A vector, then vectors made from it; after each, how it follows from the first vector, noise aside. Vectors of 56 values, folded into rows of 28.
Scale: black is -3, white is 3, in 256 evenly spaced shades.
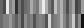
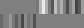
partly zeroed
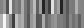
wrapped around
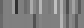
partly zeroed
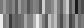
wrapped around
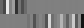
partly zeroed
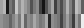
negated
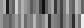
negated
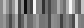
wrapped around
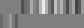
partly zeroed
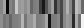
negated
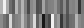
wrapped around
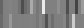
partly zeroed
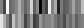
wrapped around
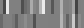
partly zeroed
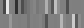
partly zeroed
